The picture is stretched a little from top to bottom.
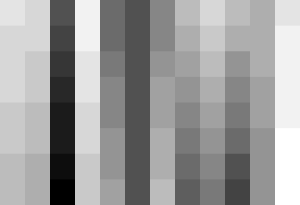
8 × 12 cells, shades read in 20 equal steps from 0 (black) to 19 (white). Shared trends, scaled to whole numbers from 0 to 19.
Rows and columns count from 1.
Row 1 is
17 16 6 18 8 6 10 14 16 14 13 17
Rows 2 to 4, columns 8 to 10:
13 15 13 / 12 14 11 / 11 13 10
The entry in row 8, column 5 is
12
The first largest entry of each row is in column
4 4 12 12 12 12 12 12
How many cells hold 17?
4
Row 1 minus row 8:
3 3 6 3 -4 0 -4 7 7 9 2 -2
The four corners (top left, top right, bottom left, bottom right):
17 17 14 19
